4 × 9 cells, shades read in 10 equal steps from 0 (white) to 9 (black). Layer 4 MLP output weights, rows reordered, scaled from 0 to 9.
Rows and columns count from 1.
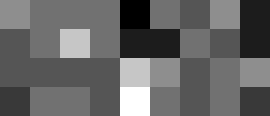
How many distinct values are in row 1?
5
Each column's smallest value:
4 5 2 5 0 4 5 4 4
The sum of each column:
23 21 18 22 19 22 23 20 27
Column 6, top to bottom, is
5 8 4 5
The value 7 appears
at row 4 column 1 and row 4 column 9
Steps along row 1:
up same same up down up down up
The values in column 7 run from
5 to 6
